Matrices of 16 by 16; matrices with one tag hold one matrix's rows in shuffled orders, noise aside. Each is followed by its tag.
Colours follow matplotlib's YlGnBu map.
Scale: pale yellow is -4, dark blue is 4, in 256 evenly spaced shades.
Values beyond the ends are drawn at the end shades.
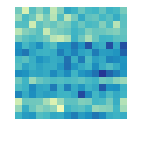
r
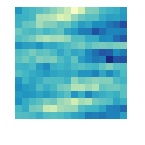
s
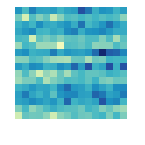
r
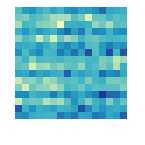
r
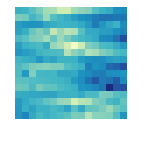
s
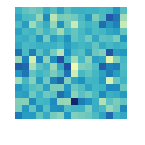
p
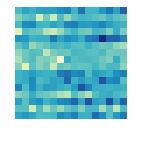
r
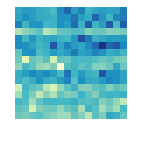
r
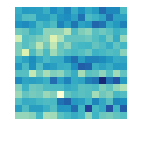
r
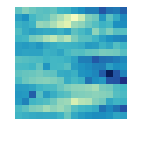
s
